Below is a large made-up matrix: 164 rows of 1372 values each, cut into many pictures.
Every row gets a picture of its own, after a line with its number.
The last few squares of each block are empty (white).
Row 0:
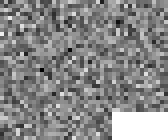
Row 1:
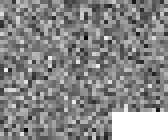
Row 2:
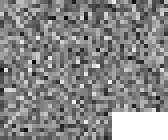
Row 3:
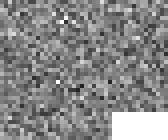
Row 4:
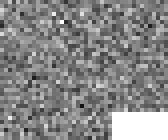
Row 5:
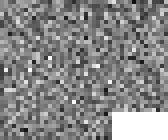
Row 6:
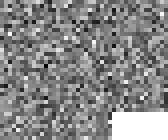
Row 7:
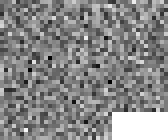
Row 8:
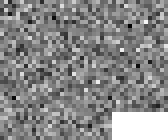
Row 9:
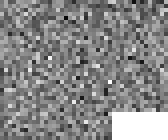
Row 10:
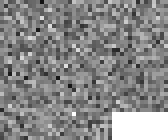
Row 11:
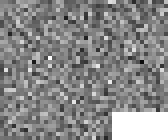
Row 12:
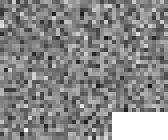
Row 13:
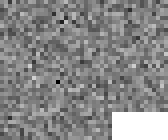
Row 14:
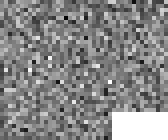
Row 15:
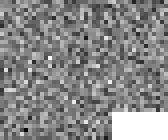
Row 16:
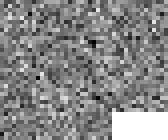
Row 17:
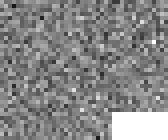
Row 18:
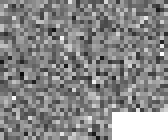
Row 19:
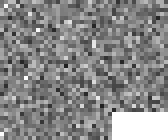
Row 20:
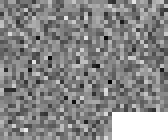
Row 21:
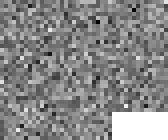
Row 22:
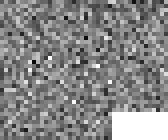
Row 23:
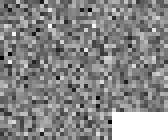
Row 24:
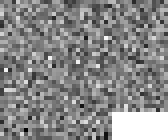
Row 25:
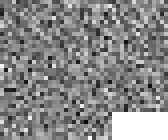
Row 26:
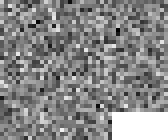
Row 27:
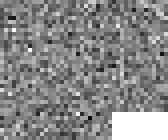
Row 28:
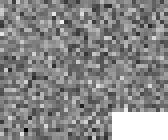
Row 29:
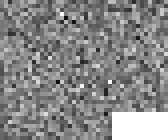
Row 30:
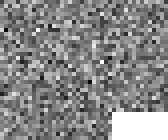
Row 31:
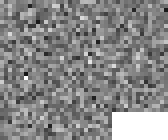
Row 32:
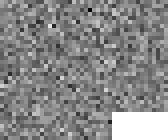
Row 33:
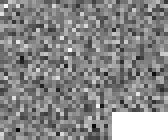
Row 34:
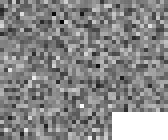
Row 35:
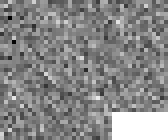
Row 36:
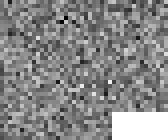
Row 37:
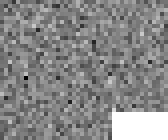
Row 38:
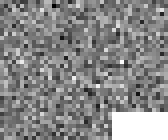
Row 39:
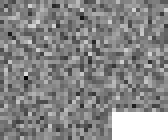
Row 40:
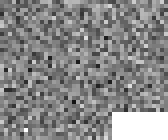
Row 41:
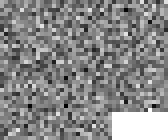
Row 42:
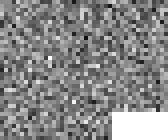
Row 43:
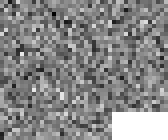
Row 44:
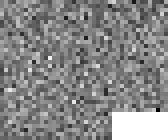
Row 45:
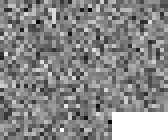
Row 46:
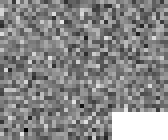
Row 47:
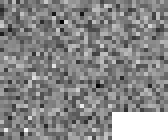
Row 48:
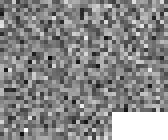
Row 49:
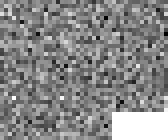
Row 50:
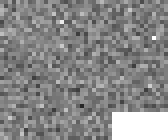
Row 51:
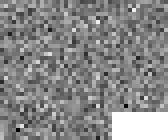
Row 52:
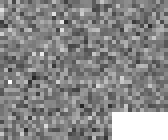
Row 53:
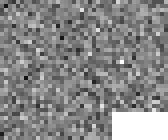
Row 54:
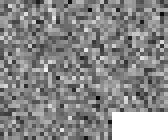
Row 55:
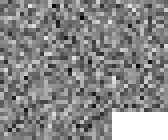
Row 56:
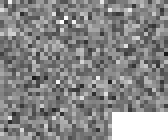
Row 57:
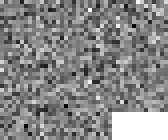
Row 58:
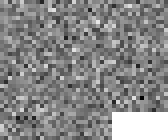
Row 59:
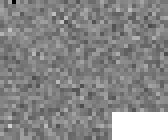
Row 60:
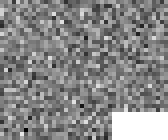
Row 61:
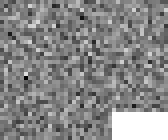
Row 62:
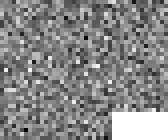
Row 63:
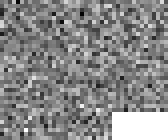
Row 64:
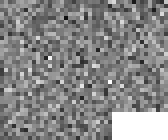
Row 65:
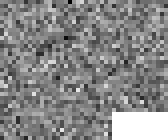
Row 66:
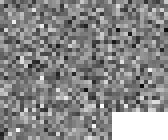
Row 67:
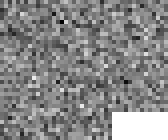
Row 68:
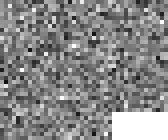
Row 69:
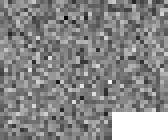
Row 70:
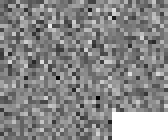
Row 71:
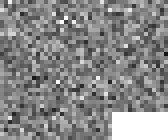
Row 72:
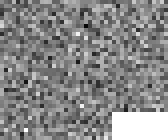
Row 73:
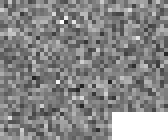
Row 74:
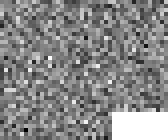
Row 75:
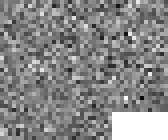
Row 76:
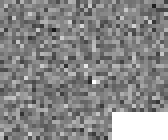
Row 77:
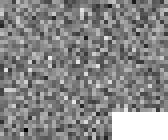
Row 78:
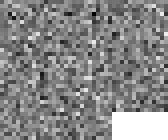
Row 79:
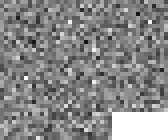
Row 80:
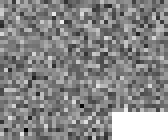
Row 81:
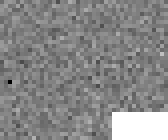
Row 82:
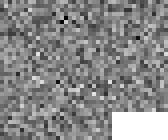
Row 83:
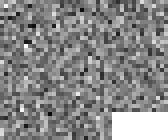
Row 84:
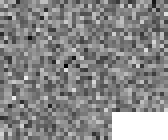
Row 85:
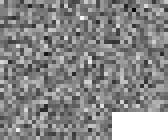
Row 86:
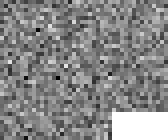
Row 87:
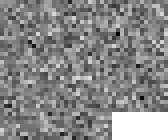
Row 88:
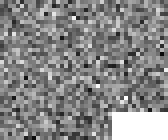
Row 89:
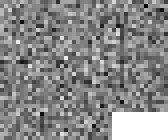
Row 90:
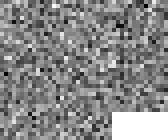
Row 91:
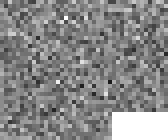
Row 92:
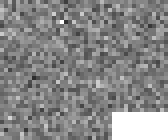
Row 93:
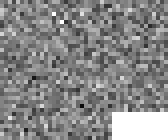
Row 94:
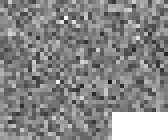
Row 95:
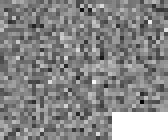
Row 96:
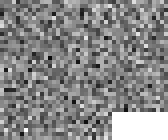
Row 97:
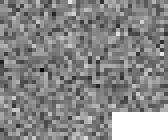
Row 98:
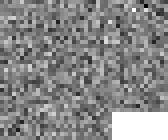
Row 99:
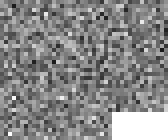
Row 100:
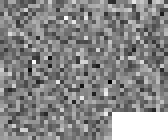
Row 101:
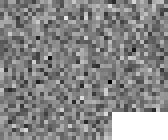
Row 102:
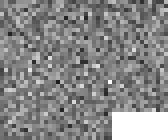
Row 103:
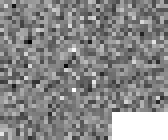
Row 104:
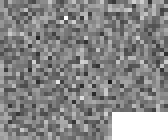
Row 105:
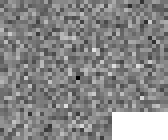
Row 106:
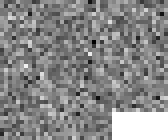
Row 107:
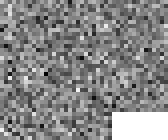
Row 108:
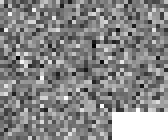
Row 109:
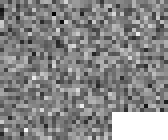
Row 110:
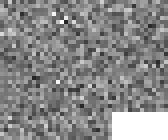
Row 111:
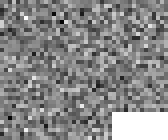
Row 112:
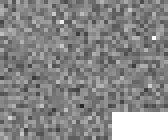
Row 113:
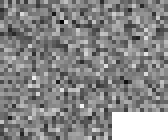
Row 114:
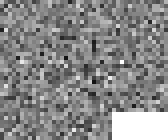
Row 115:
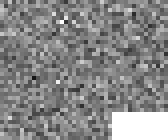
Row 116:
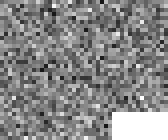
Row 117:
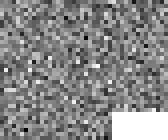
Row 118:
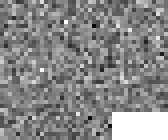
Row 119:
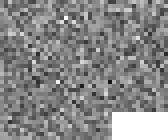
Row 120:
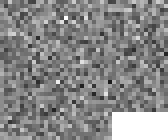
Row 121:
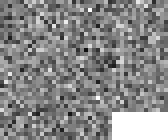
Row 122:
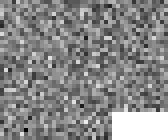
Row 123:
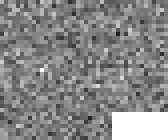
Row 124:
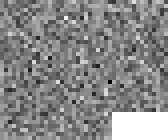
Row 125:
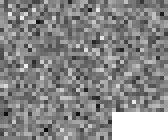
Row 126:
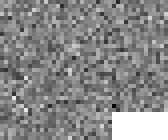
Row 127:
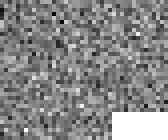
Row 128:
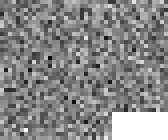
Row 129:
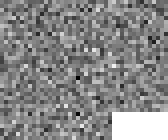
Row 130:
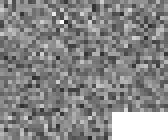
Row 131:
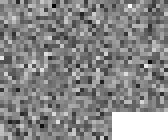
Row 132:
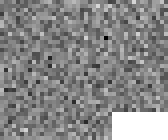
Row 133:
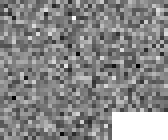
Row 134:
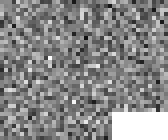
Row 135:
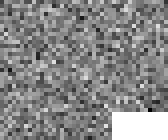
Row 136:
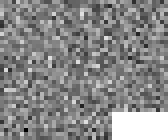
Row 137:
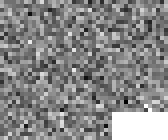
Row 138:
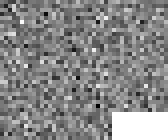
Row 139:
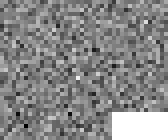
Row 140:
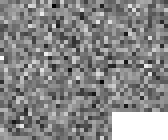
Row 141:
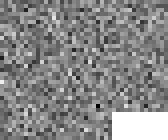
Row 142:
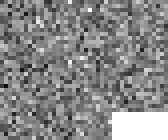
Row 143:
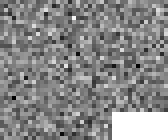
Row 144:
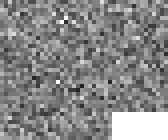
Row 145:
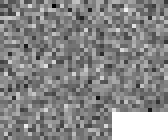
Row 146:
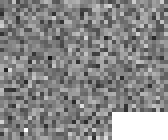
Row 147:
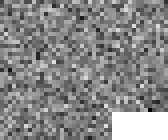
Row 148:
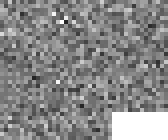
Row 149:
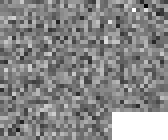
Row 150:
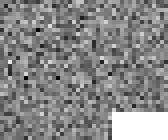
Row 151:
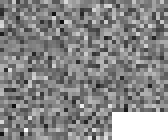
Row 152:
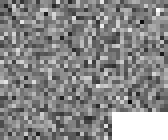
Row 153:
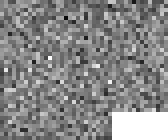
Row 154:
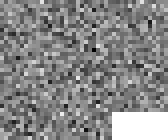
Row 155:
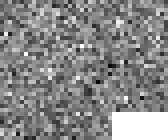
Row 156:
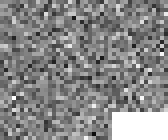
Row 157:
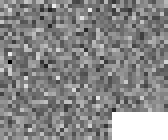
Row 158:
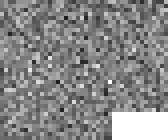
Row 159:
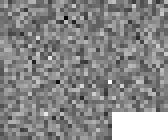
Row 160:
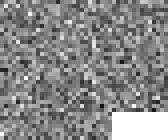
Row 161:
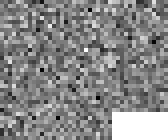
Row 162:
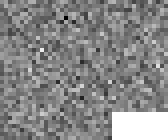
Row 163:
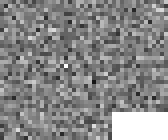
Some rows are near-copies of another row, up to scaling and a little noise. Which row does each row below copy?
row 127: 109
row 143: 133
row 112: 50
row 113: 67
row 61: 39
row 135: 147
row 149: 98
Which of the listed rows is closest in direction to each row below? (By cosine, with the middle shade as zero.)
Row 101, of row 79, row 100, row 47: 100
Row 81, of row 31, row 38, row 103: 103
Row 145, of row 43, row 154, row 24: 24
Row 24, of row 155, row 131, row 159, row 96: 159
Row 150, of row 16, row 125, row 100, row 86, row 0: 86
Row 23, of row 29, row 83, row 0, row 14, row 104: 0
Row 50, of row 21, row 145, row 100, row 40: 100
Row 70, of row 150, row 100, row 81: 150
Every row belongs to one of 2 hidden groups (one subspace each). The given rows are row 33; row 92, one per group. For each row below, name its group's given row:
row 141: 33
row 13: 92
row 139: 33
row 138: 33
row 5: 92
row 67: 92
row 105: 33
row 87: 33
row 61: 33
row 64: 92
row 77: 92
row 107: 33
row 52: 92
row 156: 33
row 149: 33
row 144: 92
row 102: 92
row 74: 92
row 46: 92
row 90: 33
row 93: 92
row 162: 92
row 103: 33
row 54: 33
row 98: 33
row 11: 92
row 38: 33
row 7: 92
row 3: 92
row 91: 92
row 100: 92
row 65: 33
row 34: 92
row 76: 33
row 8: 33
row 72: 92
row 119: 92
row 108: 33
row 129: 33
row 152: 33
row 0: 33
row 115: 92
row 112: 92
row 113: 92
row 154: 33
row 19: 33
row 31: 33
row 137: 33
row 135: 33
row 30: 33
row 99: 33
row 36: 92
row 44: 92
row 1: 92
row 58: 33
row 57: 33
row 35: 33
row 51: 33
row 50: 92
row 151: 92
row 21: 33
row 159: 92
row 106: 33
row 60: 92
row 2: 92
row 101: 92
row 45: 33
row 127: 92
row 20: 92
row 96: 92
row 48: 92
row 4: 92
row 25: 92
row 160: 33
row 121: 33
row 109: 92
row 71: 92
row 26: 33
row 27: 33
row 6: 33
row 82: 92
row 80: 92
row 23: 33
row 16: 33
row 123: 33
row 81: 33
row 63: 92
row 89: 33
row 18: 33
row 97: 33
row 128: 92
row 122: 92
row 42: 92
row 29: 92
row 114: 33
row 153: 92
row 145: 33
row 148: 92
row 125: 33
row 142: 33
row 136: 92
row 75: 33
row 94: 92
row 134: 92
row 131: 33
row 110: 92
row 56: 92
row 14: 92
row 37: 33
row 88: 33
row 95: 33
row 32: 33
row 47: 92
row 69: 92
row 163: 33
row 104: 92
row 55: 33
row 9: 92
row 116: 33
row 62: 92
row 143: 33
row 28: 92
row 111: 92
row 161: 33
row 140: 33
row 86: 33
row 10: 33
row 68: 33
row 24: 92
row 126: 33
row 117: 92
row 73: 92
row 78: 33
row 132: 92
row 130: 92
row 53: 33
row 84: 33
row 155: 33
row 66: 33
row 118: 33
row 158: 92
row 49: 33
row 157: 33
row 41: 33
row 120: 92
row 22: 92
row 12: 92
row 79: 33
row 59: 92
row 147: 33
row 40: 92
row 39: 33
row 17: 33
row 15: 92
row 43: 33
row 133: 33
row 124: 92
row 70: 33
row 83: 33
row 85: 33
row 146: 92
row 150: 33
